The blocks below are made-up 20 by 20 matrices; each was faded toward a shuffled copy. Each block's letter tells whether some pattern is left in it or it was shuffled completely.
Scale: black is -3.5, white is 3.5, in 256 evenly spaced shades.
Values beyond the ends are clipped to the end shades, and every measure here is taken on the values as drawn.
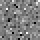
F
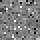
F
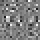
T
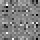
T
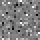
F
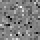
F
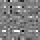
T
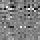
T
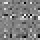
T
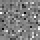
F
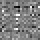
T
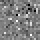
F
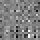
T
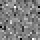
F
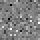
F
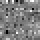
T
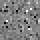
F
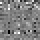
T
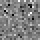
F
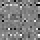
T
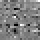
T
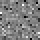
F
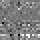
T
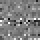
T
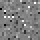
F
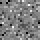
F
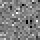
F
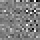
T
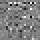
T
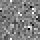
F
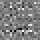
T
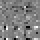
T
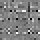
T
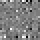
T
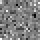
F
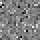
F
